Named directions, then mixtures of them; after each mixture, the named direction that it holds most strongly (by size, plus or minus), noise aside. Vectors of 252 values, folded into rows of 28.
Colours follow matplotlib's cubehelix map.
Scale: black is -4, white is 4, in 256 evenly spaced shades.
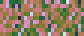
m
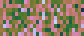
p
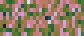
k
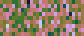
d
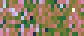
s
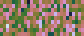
d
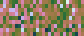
s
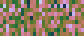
d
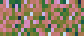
m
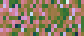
m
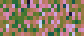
d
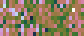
s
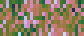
m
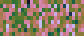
d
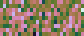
p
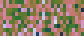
p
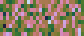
k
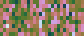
d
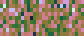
s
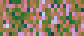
p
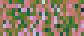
p
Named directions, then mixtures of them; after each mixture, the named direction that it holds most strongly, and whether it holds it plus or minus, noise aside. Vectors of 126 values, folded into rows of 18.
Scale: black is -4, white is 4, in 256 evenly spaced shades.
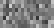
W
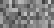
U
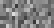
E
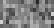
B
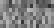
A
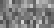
A, minus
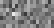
E, plus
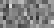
W, plus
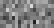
E, plus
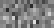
E, minus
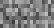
U, plus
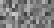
E, plus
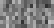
A, plus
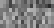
A, plus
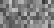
U, plus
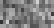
B, minus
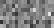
E, minus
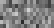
A, plus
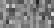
B, plus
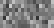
W, plus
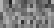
A, plus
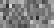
W, plus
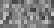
B, plus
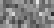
B, minus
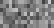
U, plus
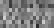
A, plus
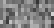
B, plus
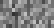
E, minus
